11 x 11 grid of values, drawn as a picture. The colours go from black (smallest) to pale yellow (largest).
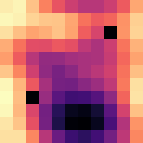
Stripes: none. Ninth with the lowest average: bottom middle. Calmest part: centre. Average level on the scale: 60%. Lone odd cells: 2, each lower than its neighbours.
